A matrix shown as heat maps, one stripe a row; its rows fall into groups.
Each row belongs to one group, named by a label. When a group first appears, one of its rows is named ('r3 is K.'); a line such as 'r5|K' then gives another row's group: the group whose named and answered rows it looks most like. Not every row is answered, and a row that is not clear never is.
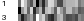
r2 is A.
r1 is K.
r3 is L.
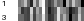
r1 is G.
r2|L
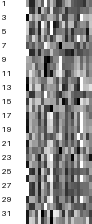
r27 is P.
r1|L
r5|P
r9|K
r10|K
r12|G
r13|G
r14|L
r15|G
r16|K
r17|G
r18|G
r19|G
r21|G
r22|L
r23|G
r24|G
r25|P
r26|G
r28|P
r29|G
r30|L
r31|A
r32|A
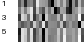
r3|A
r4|P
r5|A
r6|A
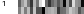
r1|G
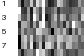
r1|L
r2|P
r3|P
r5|L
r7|A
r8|L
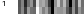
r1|L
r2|L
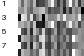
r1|K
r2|G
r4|K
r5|P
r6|G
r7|P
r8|G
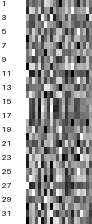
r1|L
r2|A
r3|P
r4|L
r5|K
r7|L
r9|L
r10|A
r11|P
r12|K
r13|L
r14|K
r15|P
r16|P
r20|G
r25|K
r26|K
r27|P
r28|K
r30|A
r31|G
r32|A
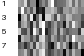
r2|K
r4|G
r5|P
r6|G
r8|G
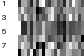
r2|K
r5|P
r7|K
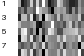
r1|L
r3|A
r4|K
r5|K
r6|A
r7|P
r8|A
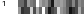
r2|L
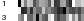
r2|P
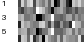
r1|G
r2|L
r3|K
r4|G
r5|K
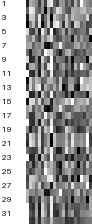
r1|G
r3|A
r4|A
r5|P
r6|G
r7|K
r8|L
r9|P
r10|G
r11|P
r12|G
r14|P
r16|K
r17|L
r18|P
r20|A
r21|A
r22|L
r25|L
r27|A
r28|K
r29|P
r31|P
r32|P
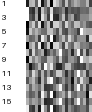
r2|P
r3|P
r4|A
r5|G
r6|P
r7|A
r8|K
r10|L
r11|K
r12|G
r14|P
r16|P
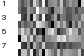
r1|P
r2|L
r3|P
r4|L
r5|K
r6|A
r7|P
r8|A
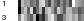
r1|G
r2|A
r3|K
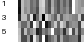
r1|G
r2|G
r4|P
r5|K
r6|P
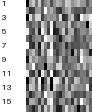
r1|A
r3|G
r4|P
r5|P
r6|L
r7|P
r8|G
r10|K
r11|P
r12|A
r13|A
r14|L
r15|G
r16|L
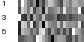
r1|K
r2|A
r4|A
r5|G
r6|L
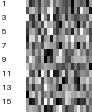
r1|P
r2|G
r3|P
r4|L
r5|G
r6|A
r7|L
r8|K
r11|P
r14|A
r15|L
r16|K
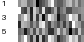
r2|P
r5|L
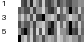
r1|P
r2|L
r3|K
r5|L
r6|A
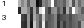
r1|K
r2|G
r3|P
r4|P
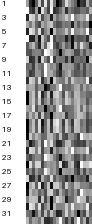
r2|P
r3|A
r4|G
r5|A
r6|P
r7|G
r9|P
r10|L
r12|A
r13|K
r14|A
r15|A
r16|K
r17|K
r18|A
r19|A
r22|A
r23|L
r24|G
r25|L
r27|A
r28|G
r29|K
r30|A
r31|L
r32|K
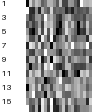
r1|G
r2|P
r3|L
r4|L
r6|P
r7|A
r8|L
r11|G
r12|K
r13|A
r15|P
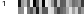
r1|A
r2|K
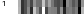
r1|P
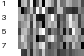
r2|L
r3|K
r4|K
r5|G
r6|K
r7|G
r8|P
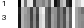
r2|G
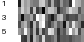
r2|K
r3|L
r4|G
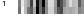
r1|K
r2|K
